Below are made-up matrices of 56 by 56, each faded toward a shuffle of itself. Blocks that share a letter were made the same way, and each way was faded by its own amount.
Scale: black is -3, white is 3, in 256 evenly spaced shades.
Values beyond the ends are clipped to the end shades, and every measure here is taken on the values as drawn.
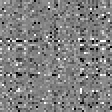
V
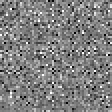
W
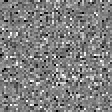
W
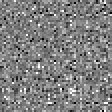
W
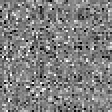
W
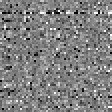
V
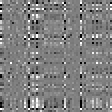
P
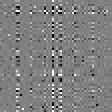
P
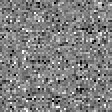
W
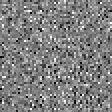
W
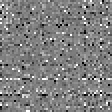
V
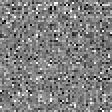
W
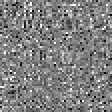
W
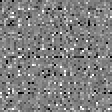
V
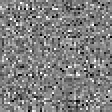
W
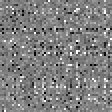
V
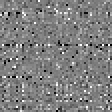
V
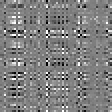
P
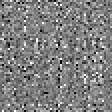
W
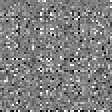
V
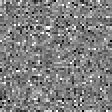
W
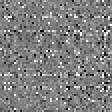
V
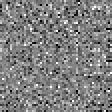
W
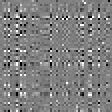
P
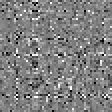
V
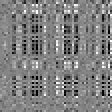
P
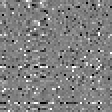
V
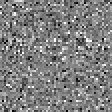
W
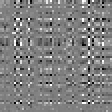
P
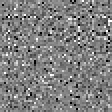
W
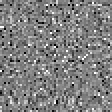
W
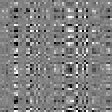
P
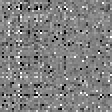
V
